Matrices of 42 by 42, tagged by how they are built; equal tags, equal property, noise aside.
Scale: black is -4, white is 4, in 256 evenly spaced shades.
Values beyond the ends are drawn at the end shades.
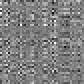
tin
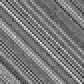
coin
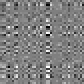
tin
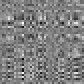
tin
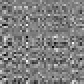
tin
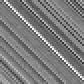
coin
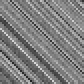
coin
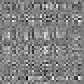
tin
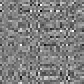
tin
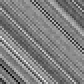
coin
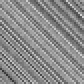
coin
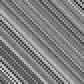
coin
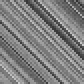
coin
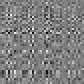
tin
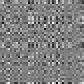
tin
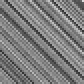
coin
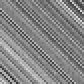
coin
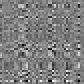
tin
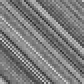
coin
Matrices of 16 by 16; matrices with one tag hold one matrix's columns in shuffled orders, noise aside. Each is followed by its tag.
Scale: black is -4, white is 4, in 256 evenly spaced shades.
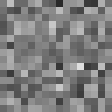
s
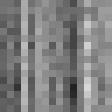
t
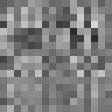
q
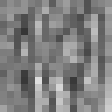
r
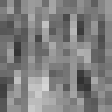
r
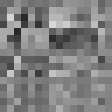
q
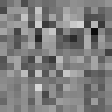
q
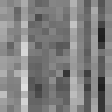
t
